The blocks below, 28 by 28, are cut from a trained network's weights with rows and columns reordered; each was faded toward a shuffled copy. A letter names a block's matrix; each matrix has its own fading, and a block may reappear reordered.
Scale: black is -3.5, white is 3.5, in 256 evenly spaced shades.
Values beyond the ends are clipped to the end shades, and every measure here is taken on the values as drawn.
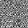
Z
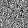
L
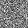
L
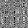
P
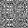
P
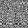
Z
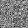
Z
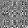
P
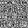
Z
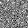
L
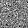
L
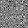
P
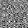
P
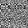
Z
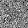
L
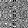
P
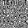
P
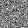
L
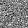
L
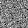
L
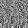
Z
